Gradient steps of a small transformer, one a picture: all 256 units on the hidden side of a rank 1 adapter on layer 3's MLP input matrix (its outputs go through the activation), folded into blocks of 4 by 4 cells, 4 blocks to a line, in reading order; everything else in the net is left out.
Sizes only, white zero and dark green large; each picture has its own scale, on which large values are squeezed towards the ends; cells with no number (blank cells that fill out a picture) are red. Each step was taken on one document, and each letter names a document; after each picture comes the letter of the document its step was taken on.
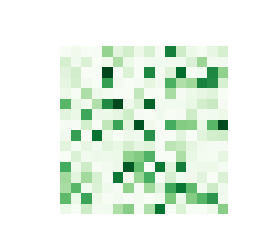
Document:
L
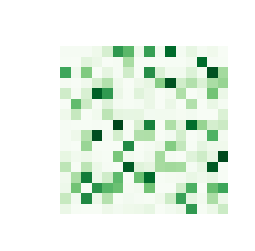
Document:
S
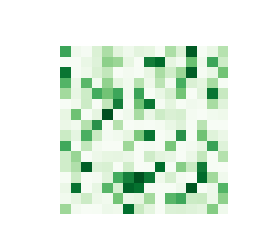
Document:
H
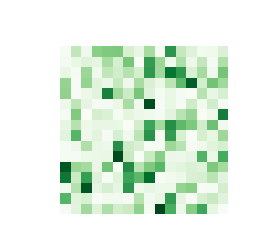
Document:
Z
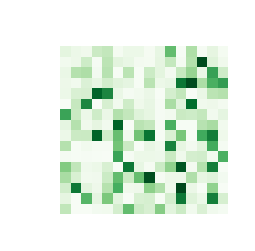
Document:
S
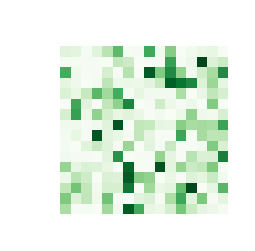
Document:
S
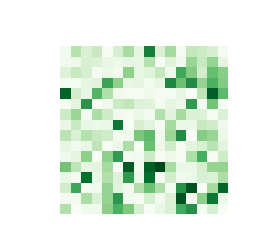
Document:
S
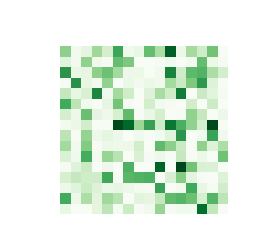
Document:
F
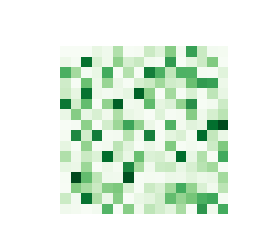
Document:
L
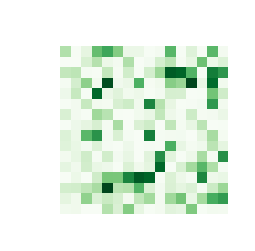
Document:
H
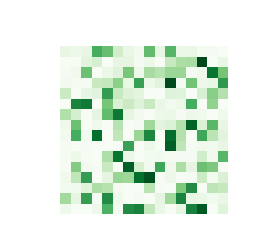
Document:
S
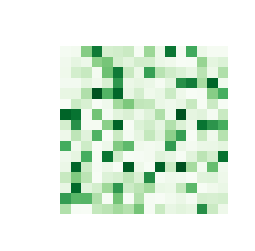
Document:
Z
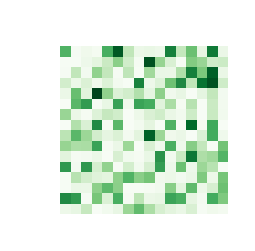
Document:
H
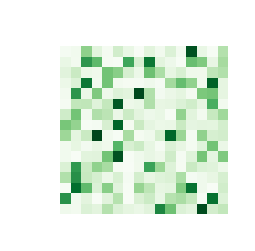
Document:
Z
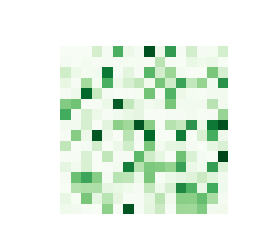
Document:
L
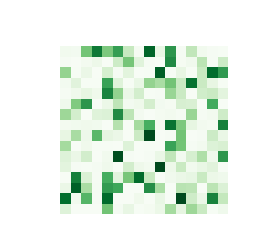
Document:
S
